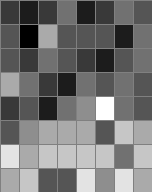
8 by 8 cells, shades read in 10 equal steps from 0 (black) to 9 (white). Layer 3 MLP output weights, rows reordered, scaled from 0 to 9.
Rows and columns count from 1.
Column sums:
33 28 31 31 36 33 35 36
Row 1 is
2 1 2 4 1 2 4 3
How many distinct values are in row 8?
5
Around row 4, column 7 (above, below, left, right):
3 4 3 3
